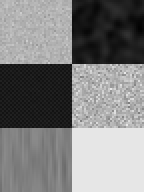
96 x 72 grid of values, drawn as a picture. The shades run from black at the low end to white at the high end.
The table splits into 3 rows of 2 panels. Panel 1,1: high, fine-grained, faint in contrast. Panel 1,2: very low, blotchy, faint in contrast. Panel 2,1: very low, checkered, faint in contrast. Panel 2,2: high, fine-grained. Panel 3,1: middling, streaked downward, faint in contrast. Panel 3,2: very high, flat.
